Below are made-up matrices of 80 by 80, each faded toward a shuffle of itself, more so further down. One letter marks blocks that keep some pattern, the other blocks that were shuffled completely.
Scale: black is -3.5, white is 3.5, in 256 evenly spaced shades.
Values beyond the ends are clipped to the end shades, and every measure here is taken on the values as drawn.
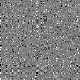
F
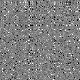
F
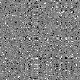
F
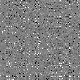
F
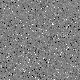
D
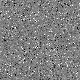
D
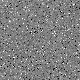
D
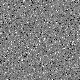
D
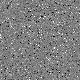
D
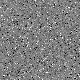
D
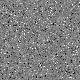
D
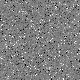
D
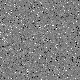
D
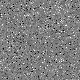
D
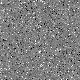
D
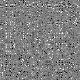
F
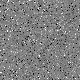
D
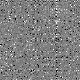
F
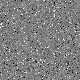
D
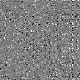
F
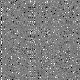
F
